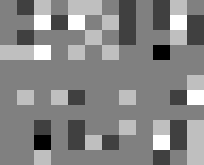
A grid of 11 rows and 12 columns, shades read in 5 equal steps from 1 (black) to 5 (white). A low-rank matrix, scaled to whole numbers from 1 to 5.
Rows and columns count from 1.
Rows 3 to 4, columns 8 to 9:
2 3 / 3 3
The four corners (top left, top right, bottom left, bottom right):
3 3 3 4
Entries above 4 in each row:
0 3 0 1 0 0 1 0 0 1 0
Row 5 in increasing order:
3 3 3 3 3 3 3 3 3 3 3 3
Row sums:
37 39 35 40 36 37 39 36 36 35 37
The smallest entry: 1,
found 2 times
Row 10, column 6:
4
